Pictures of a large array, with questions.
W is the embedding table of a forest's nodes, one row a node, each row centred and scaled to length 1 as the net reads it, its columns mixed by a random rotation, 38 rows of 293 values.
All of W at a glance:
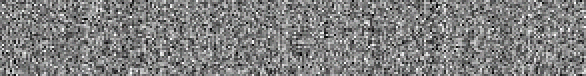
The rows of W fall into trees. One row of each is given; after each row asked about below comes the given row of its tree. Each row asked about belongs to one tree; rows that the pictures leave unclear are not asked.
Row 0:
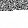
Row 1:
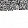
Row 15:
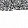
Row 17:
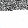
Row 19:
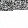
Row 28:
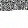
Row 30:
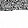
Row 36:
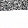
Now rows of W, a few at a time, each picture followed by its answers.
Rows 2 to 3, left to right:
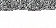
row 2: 19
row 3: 19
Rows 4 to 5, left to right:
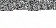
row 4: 0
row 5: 28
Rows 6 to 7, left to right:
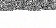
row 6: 19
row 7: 15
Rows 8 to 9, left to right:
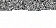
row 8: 36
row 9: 0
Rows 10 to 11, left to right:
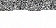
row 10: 28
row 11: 30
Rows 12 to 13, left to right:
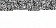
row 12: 1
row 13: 36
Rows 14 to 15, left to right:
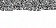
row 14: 15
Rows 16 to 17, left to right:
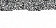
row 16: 30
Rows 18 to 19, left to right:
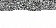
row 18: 30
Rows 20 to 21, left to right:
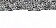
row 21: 0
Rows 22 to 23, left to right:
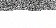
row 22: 19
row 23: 1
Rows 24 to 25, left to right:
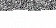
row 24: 19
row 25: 36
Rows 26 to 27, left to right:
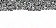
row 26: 17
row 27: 17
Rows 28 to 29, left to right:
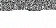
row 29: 30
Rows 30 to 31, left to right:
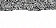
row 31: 0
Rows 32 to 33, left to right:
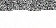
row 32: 1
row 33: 15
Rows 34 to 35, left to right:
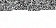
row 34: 36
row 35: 36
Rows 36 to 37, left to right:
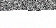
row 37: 0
